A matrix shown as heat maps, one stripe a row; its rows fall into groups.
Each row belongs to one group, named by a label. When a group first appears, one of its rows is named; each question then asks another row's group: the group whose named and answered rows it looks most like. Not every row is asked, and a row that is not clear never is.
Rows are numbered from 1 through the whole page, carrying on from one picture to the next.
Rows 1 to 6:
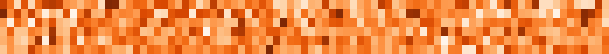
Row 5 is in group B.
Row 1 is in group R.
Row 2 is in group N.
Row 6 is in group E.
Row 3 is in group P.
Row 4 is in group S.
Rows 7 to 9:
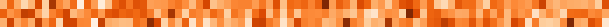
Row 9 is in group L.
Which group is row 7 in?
B
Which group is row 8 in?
N
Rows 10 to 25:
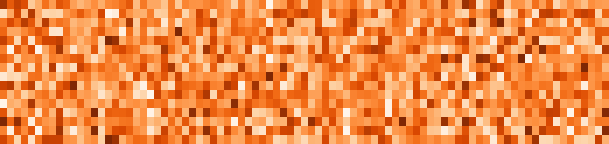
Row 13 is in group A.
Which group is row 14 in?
R
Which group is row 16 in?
L
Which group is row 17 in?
P
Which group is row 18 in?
E
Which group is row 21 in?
E
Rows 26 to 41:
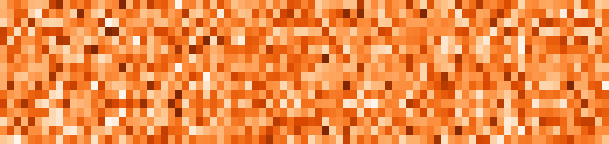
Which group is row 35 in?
L
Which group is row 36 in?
A
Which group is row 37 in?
N
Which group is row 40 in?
B
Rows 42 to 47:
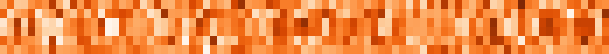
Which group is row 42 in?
S
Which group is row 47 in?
S
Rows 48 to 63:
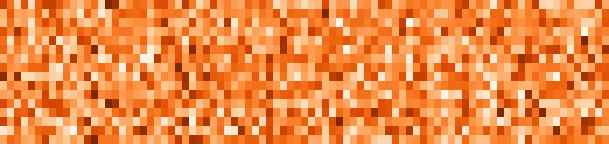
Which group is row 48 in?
R
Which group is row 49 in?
B
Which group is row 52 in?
P
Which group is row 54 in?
S
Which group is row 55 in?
A
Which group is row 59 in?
R
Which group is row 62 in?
P
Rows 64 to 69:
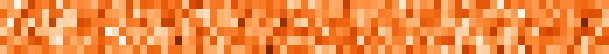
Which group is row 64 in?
E
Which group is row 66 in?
P
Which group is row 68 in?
A
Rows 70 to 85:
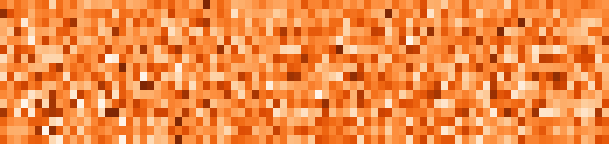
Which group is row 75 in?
N
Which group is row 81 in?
B
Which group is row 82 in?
R
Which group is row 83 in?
A
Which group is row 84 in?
B
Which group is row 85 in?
A
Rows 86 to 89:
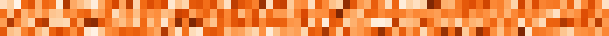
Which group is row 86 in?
E
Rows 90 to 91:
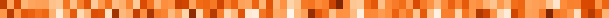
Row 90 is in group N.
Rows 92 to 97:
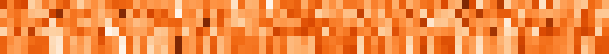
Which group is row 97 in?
A
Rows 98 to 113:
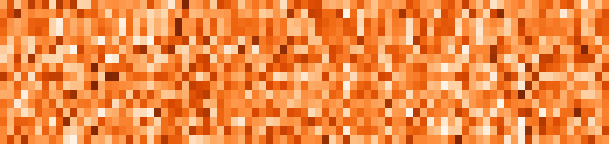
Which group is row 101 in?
A
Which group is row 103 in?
P
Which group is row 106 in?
R
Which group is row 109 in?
E
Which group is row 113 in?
B
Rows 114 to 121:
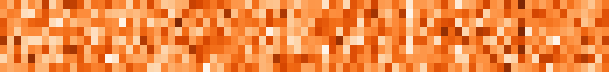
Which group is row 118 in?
N
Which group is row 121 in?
S
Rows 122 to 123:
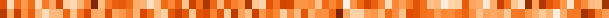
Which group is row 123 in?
N
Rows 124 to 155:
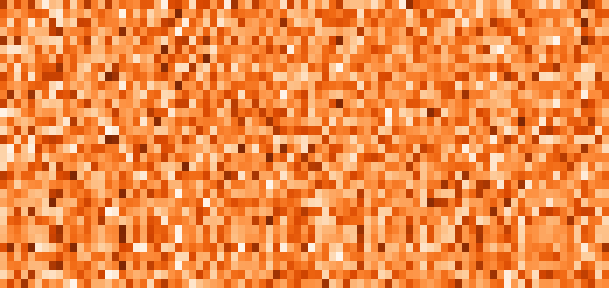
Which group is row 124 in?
N
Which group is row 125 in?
A
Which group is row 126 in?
P
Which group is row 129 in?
E
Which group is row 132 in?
R
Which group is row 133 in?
A
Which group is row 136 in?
E
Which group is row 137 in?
S
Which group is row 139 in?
R
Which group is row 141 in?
E
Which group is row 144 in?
L
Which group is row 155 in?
B
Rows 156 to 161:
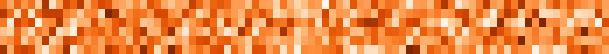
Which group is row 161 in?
N
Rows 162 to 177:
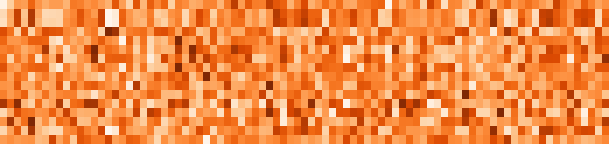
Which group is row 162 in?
E
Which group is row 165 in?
R
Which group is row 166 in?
A
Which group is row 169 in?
A
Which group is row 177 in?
S
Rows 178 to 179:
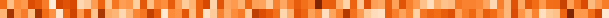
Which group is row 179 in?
L
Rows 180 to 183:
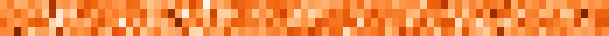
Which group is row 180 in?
S
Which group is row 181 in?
P
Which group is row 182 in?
A
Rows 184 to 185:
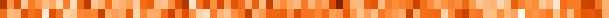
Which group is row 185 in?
B
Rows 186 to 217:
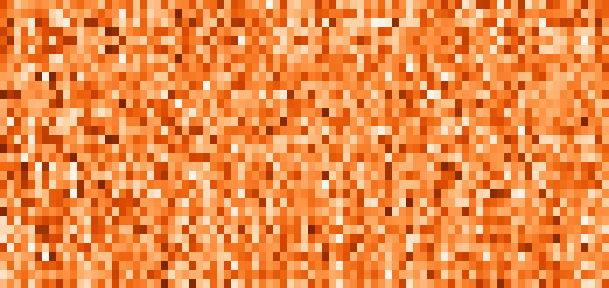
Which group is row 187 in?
A
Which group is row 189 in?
R
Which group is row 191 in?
R
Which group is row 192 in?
A
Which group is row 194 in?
B
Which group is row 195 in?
S
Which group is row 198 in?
B
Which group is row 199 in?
P
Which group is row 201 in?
R
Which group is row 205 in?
B
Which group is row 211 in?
P
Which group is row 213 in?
P
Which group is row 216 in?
E
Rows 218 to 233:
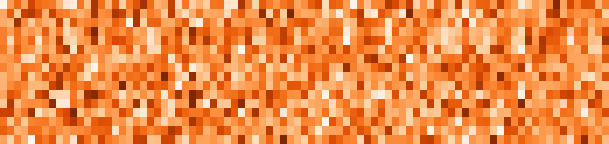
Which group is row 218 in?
P
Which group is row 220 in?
E
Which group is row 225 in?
L
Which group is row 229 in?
S
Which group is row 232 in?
E
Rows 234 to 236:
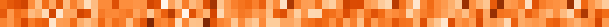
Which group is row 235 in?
P
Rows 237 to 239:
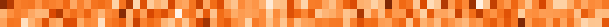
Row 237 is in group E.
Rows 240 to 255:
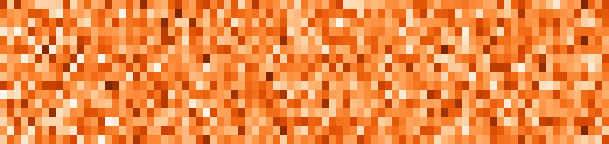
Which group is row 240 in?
N
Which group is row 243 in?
E
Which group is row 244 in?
P
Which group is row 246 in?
B
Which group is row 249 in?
R
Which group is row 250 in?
E
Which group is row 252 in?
S
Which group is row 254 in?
P
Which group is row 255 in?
B
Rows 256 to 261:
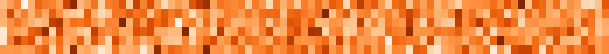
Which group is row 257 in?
B
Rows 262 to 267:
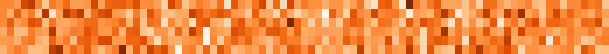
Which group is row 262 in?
N
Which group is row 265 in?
S
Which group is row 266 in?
S
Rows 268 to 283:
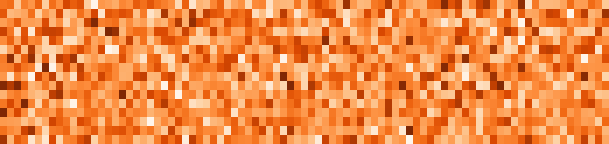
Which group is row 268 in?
L
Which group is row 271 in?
R
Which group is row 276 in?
P
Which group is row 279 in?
B
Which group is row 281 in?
S
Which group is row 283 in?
P
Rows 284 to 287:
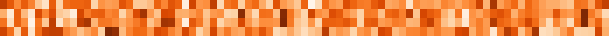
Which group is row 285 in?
P
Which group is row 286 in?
P
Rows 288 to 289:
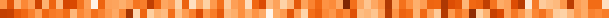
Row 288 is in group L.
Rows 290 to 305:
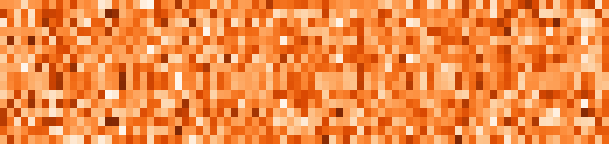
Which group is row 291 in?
R
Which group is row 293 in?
S
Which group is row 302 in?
N
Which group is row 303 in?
R
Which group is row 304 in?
A
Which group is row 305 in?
B
